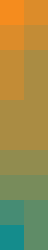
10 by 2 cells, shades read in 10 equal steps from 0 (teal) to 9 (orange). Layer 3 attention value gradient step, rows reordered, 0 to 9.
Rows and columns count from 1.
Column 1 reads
9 8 7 7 6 6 5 4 2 0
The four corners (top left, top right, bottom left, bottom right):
9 8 0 3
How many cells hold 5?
2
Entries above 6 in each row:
2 2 1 1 0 0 0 0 0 0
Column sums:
54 54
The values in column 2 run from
3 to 8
